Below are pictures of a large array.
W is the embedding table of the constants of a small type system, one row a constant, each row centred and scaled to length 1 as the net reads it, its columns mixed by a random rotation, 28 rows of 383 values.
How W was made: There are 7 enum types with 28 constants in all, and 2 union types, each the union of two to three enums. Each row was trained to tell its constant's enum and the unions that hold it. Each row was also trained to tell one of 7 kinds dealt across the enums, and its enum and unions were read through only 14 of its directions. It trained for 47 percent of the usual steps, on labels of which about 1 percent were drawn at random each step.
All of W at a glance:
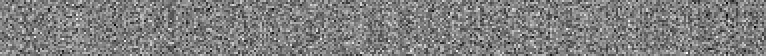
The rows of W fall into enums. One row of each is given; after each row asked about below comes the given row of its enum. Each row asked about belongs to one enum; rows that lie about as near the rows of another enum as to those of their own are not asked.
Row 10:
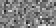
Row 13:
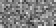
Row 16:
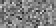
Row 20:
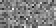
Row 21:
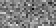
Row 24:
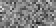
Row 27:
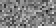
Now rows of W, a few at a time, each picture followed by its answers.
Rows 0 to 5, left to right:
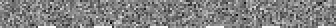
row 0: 13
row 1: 20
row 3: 27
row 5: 10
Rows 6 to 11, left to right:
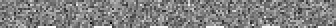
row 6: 16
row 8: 24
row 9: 13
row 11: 16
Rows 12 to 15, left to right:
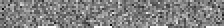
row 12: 20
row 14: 21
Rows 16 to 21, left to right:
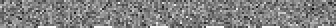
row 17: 20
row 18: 13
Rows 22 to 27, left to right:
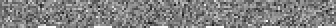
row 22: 10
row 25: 16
